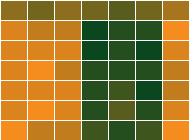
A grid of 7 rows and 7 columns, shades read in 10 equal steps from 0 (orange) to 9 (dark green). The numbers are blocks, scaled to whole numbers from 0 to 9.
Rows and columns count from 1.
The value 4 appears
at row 1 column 1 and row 1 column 3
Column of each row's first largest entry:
5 4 4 4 6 4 5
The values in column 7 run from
0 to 3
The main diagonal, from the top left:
4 2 1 8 7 8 0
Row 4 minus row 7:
1 -2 0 1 0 1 2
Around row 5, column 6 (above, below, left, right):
8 8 7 2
